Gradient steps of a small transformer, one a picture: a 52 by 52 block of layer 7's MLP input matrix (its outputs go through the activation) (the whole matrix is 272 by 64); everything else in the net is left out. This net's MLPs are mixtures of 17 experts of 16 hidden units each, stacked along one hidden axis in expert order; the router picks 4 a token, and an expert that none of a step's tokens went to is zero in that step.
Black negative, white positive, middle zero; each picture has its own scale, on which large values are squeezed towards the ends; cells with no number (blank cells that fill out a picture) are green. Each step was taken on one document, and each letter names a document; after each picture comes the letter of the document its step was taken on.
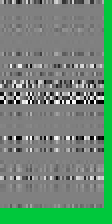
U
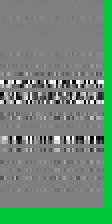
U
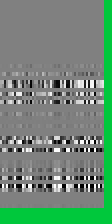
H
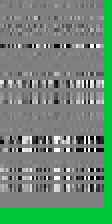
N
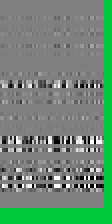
H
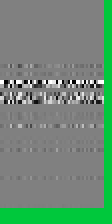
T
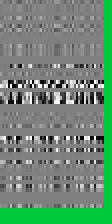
U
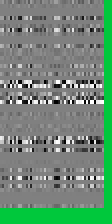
N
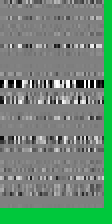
N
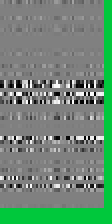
U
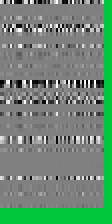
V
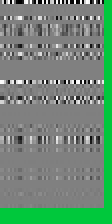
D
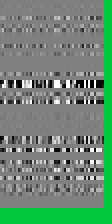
H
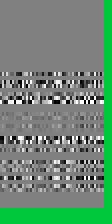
H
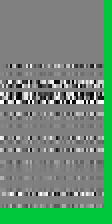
U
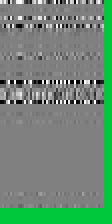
D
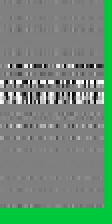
T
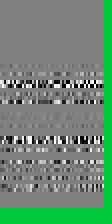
H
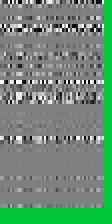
V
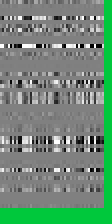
N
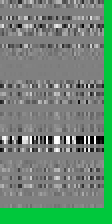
N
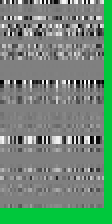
V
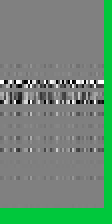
T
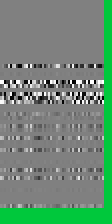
T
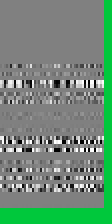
H
